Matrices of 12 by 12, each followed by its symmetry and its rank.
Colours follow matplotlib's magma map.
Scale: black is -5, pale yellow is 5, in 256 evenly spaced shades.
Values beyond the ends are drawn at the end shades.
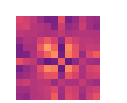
symmetric, rank two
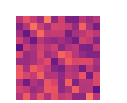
antisymmetric, full rank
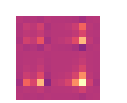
symmetric, rank one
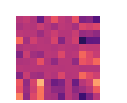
antisymmetric, rank two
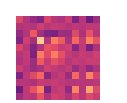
symmetric, rank two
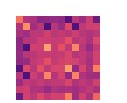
symmetric, rank two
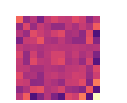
symmetric, rank two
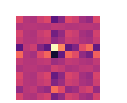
neither, rank one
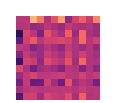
antisymmetric, rank two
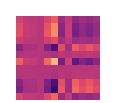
neither, rank one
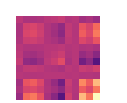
symmetric, rank one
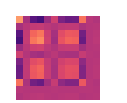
symmetric, rank one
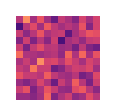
antisymmetric, full rank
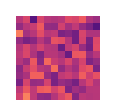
antisymmetric, full rank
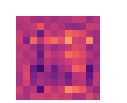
antisymmetric, rank two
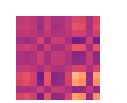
symmetric, rank one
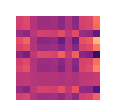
neither, rank one
